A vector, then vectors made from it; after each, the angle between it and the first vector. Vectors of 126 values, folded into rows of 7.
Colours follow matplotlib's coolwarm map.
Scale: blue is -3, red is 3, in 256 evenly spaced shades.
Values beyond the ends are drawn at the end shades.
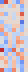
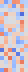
nearly opposite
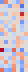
nearly parallel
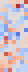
orthogonal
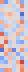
nearly opposite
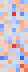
partly opposed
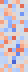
partly opposed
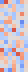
nearly parallel
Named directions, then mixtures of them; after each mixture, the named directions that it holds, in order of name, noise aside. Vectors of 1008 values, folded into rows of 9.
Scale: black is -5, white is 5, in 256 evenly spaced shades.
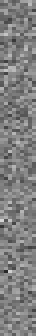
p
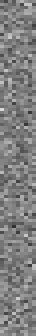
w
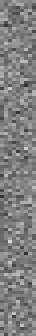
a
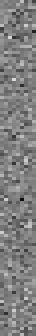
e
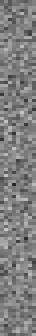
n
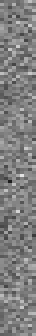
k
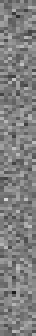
e, k, n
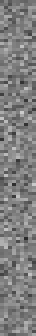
n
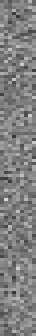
e, k, n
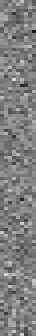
a, e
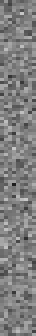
n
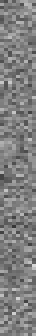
k, w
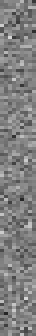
e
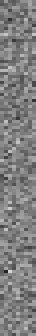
n, p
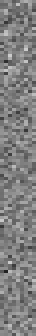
a, p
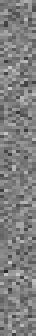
a, p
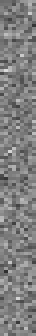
n, p, w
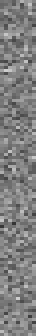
p, w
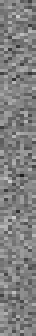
e, k
